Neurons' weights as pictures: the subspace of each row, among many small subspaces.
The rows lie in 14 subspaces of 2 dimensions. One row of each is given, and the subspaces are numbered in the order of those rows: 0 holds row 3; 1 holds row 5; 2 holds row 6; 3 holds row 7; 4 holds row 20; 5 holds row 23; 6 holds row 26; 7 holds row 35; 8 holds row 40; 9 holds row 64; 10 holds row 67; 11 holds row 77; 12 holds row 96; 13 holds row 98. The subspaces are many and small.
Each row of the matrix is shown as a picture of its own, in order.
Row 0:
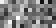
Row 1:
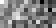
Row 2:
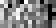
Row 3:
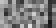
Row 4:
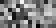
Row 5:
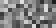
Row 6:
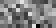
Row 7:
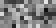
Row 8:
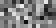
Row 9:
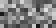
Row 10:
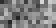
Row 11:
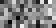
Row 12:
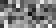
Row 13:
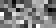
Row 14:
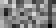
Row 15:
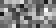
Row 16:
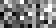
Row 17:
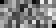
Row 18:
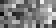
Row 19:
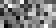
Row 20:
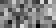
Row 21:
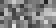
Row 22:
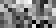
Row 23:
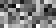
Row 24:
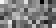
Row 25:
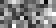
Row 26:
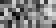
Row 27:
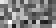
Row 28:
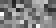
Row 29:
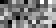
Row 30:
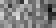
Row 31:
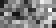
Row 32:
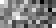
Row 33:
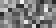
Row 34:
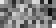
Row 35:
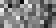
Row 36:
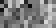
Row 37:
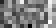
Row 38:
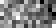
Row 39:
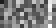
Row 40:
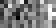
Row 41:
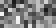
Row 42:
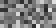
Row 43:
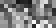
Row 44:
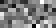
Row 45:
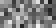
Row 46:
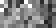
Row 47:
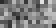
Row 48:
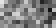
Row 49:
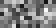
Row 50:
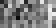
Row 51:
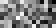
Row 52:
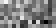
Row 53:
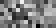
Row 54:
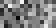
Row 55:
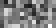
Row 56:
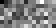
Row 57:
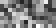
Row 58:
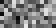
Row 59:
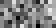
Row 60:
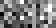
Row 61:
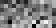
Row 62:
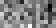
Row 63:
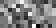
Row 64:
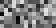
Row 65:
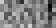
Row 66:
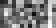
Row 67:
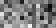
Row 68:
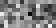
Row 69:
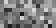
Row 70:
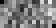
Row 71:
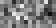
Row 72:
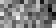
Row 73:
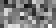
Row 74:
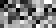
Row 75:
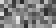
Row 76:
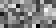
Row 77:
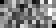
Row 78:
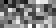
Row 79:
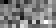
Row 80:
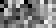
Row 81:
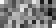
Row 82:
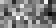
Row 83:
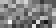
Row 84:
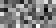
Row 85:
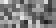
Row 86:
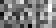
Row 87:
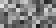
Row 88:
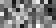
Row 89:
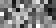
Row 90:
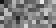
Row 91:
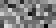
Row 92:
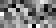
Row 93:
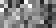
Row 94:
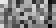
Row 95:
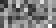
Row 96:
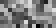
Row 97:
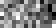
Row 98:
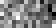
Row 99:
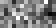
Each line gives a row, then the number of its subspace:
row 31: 5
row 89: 4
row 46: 7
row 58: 9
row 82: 1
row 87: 5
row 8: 1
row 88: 4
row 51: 1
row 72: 13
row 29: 6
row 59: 4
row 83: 2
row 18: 5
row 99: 1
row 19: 7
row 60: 10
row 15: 3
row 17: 11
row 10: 6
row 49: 3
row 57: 12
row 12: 8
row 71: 1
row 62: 10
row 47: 6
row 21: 3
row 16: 10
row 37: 0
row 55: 0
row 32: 13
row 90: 9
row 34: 11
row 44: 6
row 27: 2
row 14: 0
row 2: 8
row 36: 7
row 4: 2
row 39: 10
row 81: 11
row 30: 8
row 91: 7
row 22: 12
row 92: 6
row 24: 6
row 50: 8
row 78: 9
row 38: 13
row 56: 9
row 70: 11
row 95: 8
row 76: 5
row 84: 3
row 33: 1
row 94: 10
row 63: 2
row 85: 12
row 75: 9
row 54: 7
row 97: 13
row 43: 12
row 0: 4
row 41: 9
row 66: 0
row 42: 3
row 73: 0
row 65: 10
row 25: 3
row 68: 8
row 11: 4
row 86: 10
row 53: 2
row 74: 5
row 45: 4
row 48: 5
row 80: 7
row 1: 13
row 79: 12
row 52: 12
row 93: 7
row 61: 2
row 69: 0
